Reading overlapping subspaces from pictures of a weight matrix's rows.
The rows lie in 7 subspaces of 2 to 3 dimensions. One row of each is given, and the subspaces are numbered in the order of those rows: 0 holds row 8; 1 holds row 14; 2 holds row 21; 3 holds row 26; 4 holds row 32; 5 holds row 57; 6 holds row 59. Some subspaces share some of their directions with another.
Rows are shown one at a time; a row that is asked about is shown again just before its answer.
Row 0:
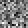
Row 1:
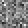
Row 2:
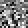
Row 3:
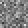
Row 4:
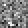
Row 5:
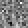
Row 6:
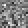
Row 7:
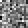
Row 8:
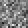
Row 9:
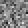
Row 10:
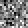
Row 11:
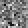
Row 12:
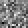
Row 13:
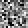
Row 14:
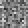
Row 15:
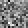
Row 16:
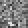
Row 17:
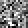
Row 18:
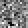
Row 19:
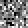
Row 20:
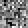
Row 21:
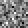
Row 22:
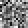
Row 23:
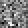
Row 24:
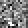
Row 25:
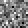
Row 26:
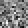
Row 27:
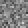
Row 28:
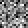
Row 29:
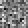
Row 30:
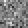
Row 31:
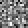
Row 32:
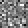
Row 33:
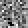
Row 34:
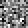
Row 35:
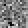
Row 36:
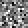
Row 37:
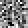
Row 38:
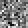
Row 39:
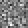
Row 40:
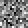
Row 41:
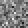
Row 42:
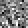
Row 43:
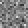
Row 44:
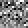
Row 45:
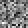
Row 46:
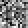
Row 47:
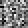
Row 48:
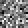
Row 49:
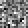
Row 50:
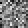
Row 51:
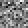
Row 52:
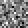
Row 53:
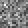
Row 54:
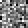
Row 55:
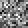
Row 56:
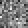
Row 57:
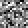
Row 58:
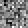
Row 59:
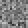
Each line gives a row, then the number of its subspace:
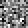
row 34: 1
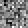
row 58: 2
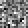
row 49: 1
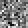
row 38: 5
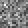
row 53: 5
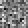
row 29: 1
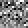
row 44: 5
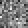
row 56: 6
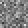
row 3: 6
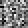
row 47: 1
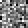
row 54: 6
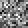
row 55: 5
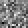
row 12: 0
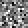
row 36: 2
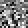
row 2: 3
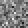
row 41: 2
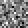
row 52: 2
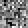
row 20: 2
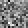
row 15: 4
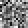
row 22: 4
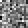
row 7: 6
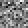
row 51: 5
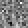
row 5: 0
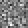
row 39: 4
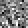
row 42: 3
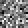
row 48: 3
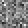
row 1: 4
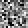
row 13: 4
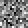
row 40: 3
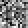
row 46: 4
